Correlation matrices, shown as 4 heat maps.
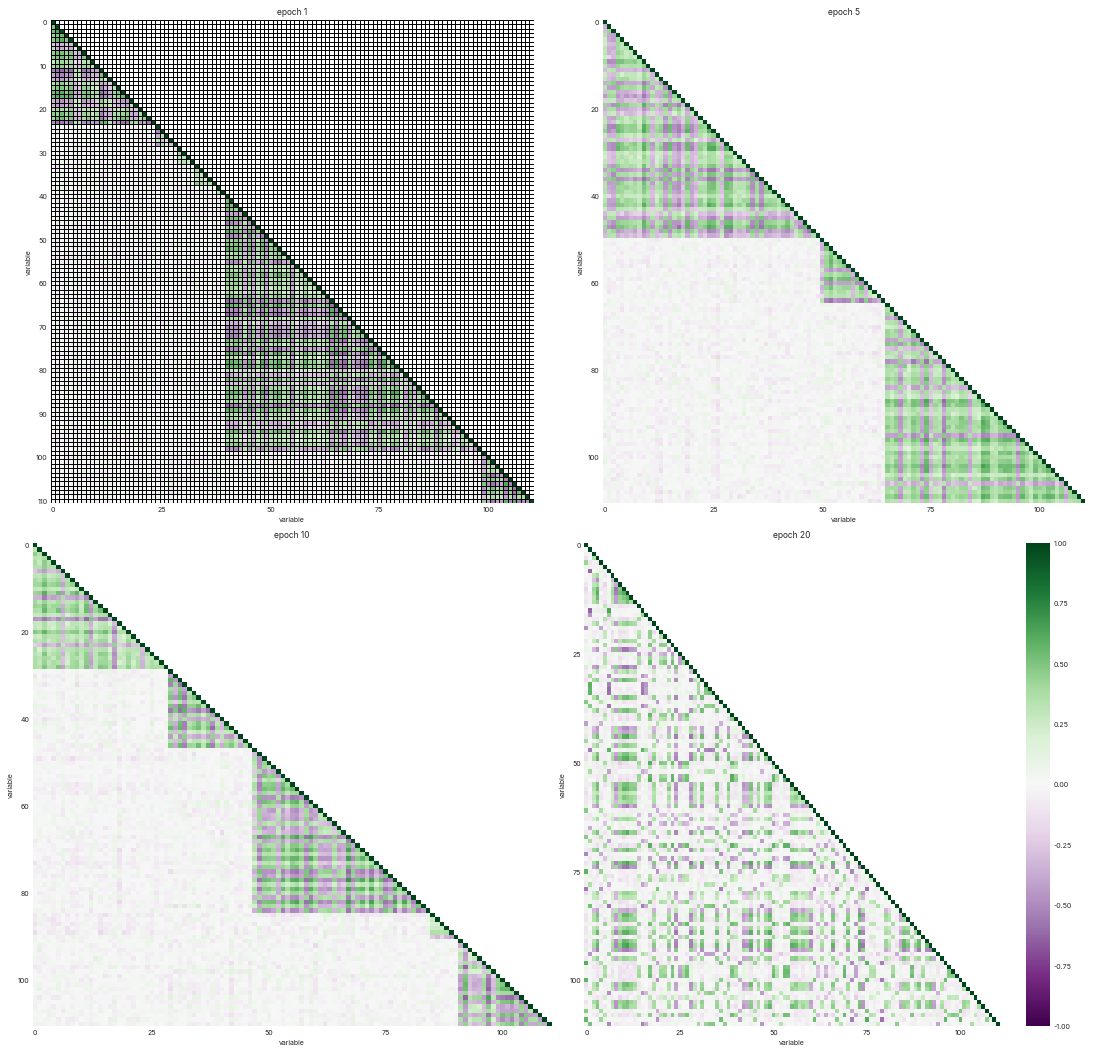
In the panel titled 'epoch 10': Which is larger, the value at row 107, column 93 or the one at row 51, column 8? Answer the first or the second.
the first
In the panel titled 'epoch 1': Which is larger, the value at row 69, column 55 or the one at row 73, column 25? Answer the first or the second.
the first
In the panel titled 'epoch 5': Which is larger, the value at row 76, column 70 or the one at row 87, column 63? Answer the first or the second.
the first
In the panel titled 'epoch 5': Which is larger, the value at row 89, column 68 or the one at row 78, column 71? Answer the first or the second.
the first
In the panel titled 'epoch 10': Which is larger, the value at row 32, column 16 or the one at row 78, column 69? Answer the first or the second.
the second
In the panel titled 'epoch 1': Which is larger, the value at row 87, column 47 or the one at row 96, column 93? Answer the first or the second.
the first
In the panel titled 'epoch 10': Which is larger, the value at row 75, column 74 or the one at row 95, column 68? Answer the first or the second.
the second
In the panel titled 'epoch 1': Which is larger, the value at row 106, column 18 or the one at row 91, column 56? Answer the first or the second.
the second
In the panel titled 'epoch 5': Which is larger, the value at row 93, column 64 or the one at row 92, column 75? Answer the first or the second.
the first
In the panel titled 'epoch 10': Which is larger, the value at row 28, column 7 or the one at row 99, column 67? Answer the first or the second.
the first
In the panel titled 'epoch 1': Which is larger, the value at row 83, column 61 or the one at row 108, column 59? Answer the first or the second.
the second
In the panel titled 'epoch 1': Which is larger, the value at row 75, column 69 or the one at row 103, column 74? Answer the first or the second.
the first
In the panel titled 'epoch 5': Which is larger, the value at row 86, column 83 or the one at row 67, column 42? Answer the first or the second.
the first
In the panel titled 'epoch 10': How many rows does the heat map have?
111
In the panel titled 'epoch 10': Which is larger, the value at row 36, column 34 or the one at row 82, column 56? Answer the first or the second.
the second
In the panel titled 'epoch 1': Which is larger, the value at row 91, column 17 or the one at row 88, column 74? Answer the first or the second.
the first
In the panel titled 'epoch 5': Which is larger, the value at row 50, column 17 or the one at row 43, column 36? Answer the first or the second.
the first
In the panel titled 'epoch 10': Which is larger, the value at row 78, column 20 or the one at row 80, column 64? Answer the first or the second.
the second
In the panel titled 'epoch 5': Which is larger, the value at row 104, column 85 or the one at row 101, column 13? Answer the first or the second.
the first
